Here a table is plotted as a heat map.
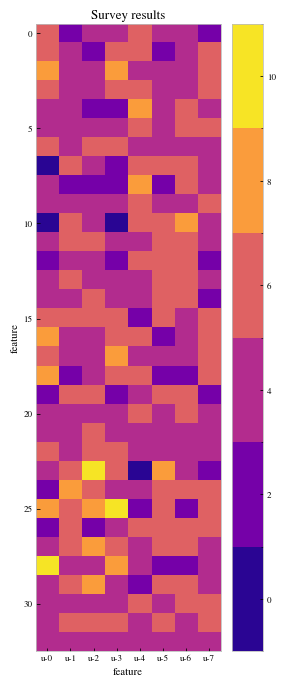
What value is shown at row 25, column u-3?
10
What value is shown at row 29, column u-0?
4
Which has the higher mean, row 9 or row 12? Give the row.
9
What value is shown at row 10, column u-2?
4
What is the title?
Survey results
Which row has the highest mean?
25
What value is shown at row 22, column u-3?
6
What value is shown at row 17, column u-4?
4
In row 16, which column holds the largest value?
u-0
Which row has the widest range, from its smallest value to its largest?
23
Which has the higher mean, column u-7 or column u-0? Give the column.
u-0
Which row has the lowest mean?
8
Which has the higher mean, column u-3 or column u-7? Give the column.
u-3
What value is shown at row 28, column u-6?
2
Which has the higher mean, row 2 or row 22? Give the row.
2
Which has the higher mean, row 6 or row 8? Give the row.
6
